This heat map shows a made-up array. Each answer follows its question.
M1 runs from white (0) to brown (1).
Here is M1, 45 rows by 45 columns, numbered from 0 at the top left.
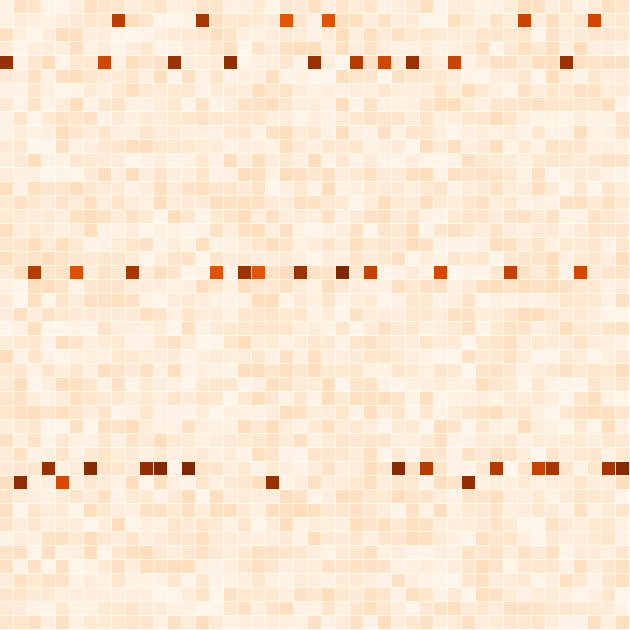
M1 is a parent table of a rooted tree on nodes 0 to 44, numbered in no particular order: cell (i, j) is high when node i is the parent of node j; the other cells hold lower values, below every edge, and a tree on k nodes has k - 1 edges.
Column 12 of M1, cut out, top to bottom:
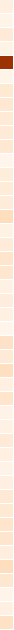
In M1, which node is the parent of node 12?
4
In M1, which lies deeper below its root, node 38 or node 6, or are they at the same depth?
the same depth
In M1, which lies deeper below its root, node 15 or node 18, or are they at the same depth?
the same depth
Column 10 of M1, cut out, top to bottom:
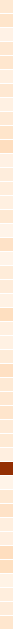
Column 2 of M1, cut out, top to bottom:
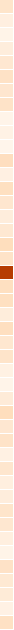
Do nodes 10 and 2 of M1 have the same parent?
no
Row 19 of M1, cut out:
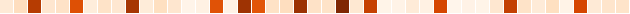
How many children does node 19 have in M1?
12
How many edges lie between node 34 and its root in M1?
0
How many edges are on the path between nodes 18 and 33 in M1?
3
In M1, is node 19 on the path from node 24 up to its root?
yes
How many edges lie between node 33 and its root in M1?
1
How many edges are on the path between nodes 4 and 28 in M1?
3
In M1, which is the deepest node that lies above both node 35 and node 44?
33
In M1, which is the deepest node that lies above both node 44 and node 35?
33
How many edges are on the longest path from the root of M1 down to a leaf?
2
